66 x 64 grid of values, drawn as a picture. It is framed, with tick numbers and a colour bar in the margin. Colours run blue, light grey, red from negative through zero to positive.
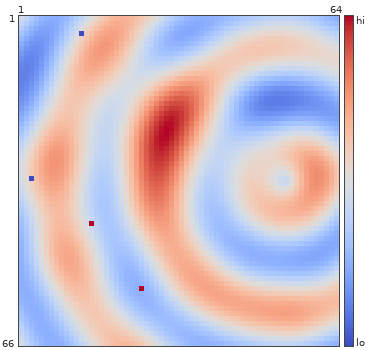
Slope: none. Rings: centred on the middle right. Ninth with the highest average: centre. Lone odd cells: 4, 2 higher and 2 lower than their neighbours.
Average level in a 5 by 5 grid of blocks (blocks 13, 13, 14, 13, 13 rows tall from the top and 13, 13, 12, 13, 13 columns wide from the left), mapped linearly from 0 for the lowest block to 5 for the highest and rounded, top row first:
0 3 1 2 2
2 2 5 1 0
3 2 4 2 3
2 1 3 1 1
1 2 1 3 3
